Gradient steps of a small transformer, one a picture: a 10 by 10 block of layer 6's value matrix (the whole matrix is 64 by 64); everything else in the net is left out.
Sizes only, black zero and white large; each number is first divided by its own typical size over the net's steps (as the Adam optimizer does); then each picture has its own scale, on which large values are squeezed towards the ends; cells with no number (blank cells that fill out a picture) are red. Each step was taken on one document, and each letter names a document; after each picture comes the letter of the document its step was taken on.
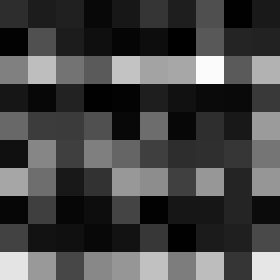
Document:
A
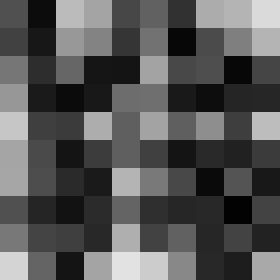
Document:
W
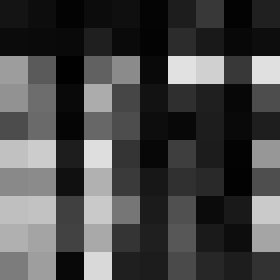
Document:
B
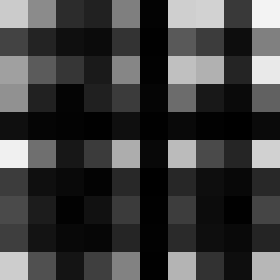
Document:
B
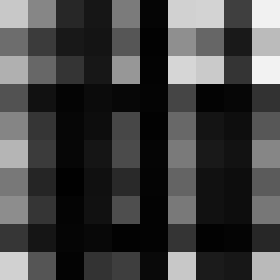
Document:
B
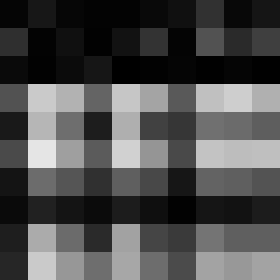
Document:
A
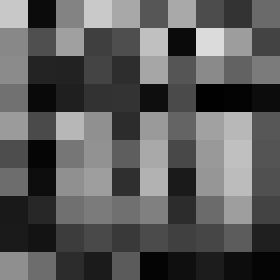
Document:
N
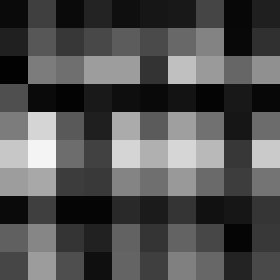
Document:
A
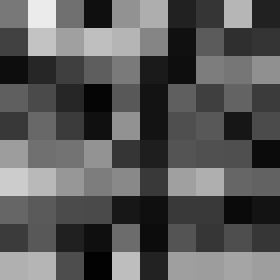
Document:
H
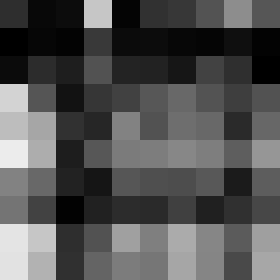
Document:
A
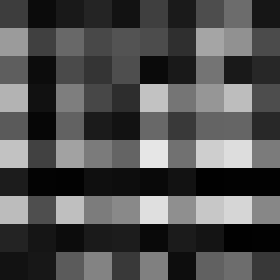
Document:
N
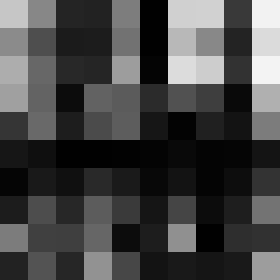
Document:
B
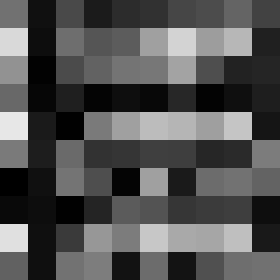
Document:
N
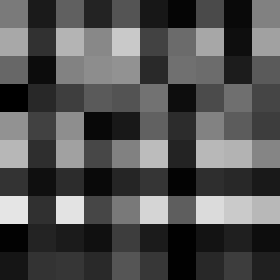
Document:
N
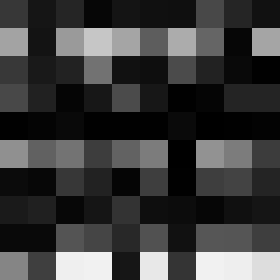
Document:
N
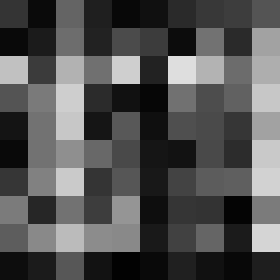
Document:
W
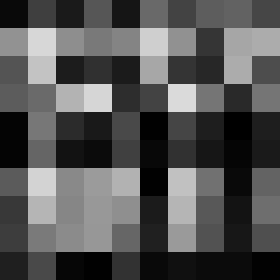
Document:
H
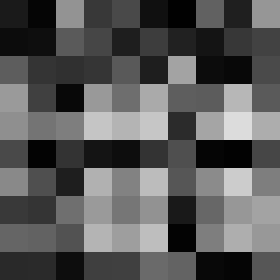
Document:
W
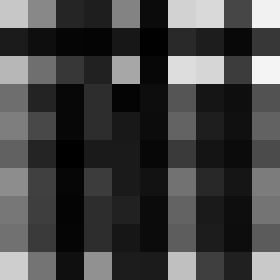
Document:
B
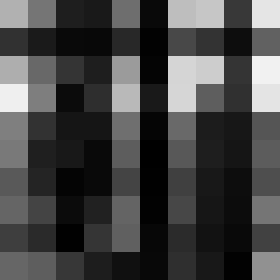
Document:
B
